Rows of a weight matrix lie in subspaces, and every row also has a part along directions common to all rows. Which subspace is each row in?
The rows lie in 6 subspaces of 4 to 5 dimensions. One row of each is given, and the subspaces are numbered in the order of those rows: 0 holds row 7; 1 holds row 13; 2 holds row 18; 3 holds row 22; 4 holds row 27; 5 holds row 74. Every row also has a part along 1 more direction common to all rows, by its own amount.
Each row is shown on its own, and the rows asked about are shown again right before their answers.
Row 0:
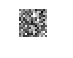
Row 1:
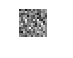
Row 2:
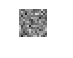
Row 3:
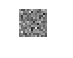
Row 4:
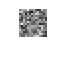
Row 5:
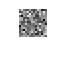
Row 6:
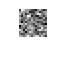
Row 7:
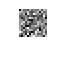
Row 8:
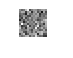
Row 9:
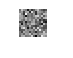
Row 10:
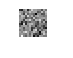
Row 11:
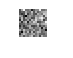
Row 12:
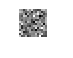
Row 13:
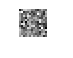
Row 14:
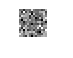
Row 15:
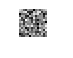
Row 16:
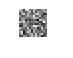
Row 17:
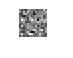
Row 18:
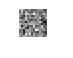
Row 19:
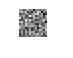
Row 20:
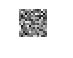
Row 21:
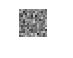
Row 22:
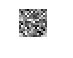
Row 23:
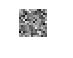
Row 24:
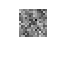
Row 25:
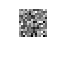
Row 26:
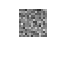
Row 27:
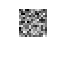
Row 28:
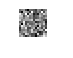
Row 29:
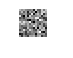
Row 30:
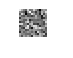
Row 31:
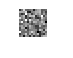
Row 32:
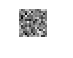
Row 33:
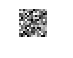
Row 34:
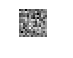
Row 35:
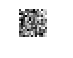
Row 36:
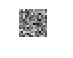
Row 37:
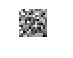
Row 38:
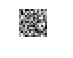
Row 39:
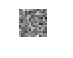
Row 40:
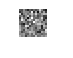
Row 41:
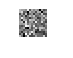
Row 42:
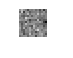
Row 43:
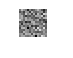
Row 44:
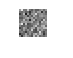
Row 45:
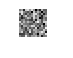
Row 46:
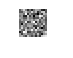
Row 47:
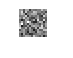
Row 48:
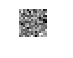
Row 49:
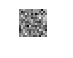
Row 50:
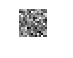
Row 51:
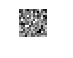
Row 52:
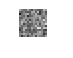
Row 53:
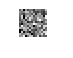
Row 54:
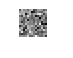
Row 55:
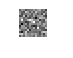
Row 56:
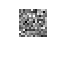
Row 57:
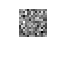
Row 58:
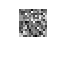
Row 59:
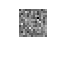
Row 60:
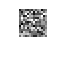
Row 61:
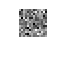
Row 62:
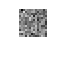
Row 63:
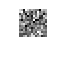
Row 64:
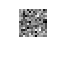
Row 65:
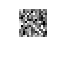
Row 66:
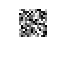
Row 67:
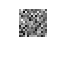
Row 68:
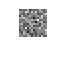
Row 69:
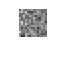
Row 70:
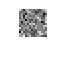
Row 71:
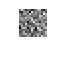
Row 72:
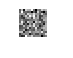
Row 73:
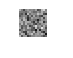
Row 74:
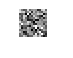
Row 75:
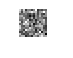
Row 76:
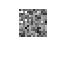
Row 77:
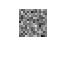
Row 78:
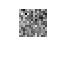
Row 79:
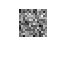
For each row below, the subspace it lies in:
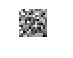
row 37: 4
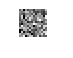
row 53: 0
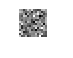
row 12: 5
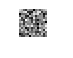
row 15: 0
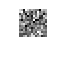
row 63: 2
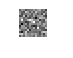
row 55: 3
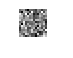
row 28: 3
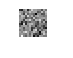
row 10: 1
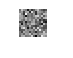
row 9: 2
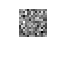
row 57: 3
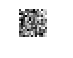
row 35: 3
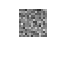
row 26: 4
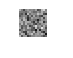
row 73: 5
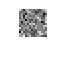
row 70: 0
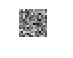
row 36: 0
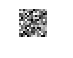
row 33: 0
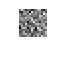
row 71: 1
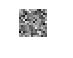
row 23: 0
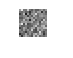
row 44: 1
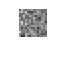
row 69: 0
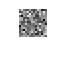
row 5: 1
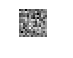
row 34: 4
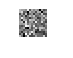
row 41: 0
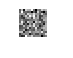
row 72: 5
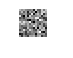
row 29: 3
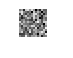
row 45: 5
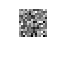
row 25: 4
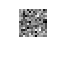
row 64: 2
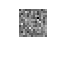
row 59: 4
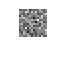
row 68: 4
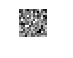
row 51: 2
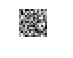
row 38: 5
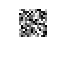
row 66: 1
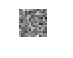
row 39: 1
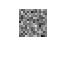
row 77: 5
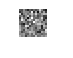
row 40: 2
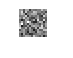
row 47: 4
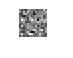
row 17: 4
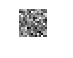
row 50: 4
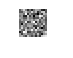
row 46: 5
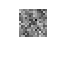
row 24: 5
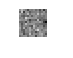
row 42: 2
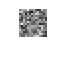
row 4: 1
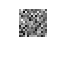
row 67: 3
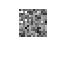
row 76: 0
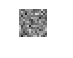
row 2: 2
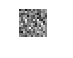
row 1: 4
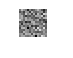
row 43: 2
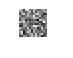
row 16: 4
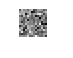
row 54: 1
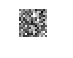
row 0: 5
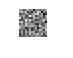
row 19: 0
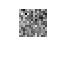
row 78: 3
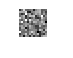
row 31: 0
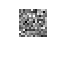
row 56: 5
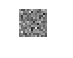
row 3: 1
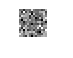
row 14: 3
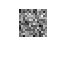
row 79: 5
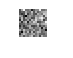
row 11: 3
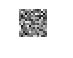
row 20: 2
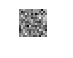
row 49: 2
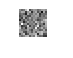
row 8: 3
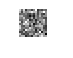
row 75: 5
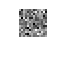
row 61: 0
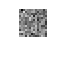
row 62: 3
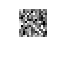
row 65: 2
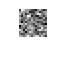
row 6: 1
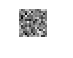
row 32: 0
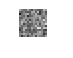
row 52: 1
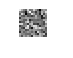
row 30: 0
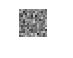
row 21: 3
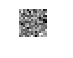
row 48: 2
